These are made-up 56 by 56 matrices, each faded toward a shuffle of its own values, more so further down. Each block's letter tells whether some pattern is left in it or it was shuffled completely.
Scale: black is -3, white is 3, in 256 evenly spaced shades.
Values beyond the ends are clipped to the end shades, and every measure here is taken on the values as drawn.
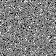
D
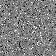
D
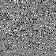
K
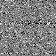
K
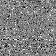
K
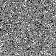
D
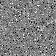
D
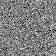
D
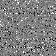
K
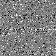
K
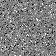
D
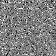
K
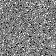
D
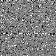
K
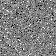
D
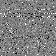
K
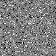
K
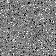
D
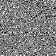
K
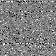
K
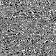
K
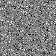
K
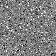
D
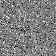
D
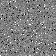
D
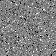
D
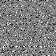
K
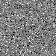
D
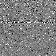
K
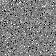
D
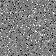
D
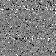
K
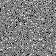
D
